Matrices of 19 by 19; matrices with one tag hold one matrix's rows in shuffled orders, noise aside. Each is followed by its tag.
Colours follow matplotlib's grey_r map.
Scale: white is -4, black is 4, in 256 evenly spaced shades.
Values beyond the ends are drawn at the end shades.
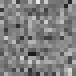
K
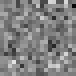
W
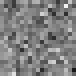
W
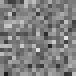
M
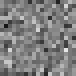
M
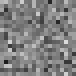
M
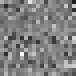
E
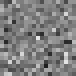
M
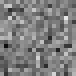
M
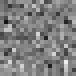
M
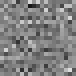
K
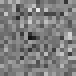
K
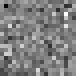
M
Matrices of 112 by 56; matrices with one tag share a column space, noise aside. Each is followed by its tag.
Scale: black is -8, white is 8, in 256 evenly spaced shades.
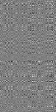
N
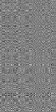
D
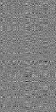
N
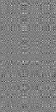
N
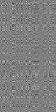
N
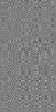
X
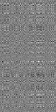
N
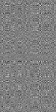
N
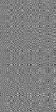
D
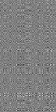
D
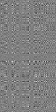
N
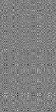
D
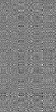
D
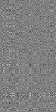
D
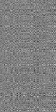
D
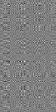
N
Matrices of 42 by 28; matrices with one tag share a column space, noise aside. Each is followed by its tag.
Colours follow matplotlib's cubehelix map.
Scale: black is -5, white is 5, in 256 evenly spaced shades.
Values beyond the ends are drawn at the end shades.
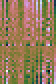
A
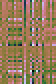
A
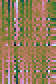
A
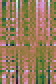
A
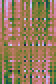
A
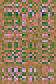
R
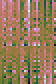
A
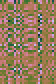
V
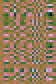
R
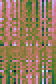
A
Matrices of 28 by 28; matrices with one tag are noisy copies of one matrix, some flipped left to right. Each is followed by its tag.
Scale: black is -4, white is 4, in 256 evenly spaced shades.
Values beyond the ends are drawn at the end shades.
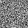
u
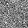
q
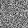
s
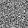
u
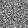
u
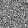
u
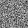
u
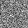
s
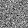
q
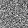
s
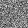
q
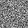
u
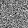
s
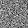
s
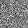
s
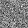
q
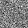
q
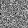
s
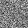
q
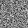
s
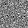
u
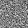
s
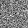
s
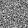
u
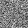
q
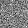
s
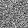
q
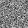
u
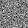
u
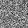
s
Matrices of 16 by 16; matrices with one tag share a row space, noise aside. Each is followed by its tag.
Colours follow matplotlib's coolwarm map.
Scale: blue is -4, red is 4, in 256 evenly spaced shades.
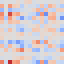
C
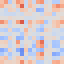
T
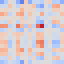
T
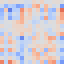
C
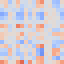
T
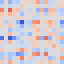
C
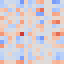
T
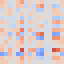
T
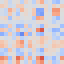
T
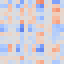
T
